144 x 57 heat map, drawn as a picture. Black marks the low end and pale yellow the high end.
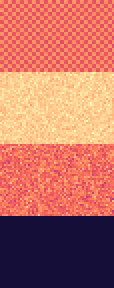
It is made of 4 by 1 panels. Panel 1,1: high, checkered. Panel 2,1: very high, fine-grained, faint in contrast. Panel 3,1: high, fine-grained. Panel 4,1: very low, flat.
